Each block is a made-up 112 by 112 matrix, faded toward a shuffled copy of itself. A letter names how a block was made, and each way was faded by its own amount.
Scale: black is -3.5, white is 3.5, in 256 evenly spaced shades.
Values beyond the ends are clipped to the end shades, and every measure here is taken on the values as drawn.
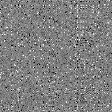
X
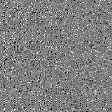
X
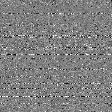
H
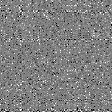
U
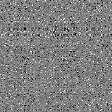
U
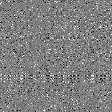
U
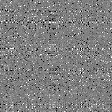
U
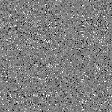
X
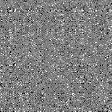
X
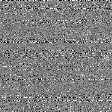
H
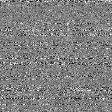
H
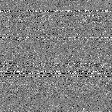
H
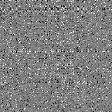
U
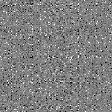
X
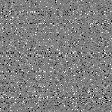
U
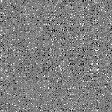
X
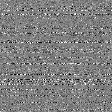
H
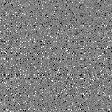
U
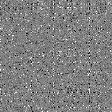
X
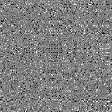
U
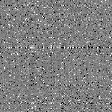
U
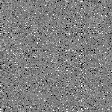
X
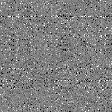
U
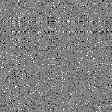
U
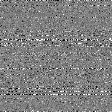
H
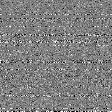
H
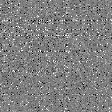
U
